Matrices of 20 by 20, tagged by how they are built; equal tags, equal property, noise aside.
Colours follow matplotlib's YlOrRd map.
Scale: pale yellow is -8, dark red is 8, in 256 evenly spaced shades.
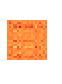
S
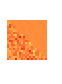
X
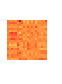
S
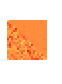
X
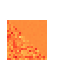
X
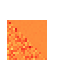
X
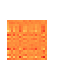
S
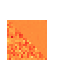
X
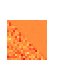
X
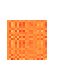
S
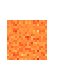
S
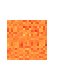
S
